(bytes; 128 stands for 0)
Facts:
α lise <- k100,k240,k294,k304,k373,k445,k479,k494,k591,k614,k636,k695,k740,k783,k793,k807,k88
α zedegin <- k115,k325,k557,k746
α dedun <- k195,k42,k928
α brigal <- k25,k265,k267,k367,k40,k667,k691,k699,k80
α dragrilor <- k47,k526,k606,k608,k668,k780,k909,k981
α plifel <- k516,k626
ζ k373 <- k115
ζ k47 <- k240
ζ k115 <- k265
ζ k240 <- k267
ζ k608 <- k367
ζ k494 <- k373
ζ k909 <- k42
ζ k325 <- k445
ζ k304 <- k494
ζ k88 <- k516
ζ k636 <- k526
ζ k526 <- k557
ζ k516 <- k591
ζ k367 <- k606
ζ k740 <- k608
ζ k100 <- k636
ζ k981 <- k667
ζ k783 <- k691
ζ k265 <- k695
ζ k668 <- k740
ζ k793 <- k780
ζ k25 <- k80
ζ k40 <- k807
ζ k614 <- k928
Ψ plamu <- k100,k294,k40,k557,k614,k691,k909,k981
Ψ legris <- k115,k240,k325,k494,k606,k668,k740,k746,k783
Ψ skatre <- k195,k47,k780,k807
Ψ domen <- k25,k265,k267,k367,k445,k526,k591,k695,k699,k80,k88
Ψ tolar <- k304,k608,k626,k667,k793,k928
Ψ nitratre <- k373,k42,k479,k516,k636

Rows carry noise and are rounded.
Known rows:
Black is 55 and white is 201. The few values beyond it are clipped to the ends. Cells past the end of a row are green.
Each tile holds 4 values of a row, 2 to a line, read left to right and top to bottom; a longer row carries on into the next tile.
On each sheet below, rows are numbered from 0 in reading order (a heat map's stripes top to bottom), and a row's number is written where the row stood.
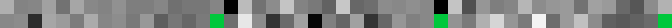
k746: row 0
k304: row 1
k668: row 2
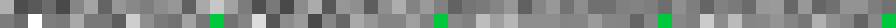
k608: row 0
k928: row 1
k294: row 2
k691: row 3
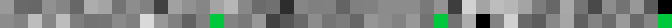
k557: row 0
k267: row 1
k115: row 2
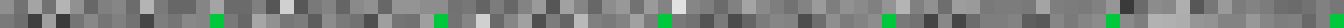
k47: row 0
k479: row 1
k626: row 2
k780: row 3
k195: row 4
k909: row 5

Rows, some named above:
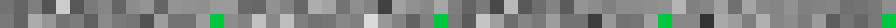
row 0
k516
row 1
k557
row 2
k636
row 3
k240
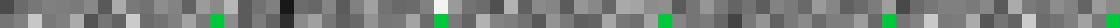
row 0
k793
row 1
k367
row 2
k42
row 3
k88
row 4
k793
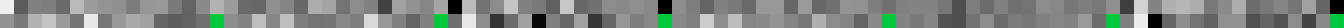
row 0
k740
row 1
k557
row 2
k304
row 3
k691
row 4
k699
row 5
k494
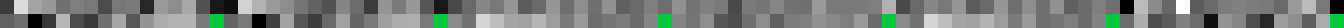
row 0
k695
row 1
k265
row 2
k100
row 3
k526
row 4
k100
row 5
k373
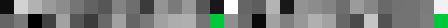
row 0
k265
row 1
k606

